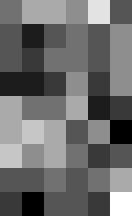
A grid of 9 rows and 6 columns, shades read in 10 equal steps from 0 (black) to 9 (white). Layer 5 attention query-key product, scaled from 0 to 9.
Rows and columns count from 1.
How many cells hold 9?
1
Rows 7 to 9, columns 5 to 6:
2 3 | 4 6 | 2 9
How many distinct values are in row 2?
4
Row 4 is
1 1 2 5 2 5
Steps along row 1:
up same down up down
